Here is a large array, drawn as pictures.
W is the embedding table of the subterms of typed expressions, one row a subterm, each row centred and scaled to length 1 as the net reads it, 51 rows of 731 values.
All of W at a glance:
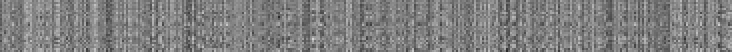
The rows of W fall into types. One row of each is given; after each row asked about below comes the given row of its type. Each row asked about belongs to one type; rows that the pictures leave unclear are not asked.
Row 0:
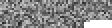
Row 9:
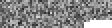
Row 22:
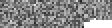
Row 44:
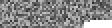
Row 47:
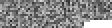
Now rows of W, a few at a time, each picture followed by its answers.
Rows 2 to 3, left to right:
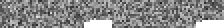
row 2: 9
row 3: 44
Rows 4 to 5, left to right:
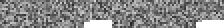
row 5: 0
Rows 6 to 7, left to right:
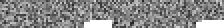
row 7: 9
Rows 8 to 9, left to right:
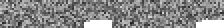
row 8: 0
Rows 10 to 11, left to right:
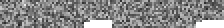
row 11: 44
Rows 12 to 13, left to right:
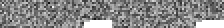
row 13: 47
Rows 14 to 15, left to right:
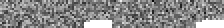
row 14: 0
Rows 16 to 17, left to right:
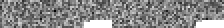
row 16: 44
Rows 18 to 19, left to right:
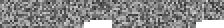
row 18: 44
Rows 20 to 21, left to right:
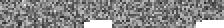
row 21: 44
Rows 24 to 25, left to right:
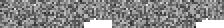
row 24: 22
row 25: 22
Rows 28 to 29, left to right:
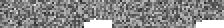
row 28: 22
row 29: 44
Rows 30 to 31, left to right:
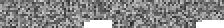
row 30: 47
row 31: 0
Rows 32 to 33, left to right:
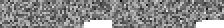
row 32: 44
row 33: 0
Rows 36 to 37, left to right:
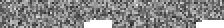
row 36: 9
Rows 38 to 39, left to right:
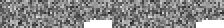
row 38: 9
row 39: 9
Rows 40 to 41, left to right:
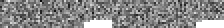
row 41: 47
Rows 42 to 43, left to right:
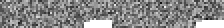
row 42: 9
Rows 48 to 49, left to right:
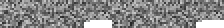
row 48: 0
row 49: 0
